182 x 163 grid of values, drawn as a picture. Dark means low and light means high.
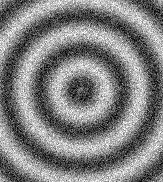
There is no seam. No overall slope runs across the table. Rings spread out from the centre.
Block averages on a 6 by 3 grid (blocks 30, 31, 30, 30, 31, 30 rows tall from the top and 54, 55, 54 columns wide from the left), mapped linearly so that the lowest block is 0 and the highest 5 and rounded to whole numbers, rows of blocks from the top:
212 | 323 | 050 | 050 | 323 | 212
